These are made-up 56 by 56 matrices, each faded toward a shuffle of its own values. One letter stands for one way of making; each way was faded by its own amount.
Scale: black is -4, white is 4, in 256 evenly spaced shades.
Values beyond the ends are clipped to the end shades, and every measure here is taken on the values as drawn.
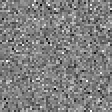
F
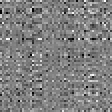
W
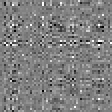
W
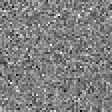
F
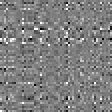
W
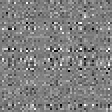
W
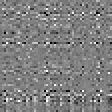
W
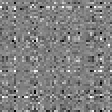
W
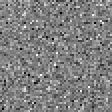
F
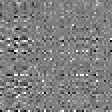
W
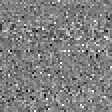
F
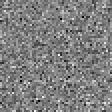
F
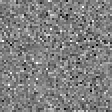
F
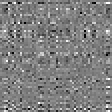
W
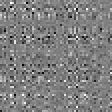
W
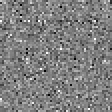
F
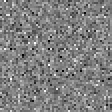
F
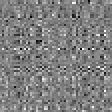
W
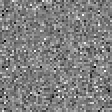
F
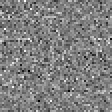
F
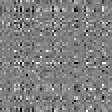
W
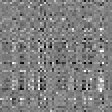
W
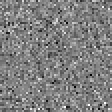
F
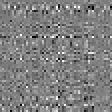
W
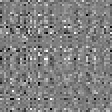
W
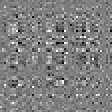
W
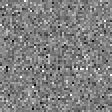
F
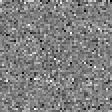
F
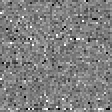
F
